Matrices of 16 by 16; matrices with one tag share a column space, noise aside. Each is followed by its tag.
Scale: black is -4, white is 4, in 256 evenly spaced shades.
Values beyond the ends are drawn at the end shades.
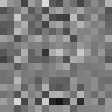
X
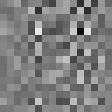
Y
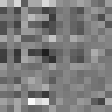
X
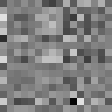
X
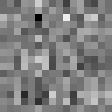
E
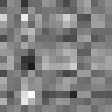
E
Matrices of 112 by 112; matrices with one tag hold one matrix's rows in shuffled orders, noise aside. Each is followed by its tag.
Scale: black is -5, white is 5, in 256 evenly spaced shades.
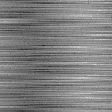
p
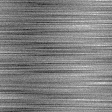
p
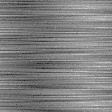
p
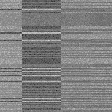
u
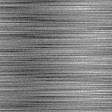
p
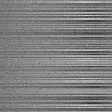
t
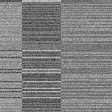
u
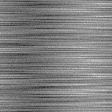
p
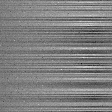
t
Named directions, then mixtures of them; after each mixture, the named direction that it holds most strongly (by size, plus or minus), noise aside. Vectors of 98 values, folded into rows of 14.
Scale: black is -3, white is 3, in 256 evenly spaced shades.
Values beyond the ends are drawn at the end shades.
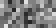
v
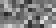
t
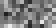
t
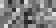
v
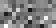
t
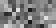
t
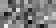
v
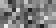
v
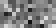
t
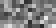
t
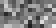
t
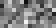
v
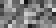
v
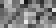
v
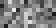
v
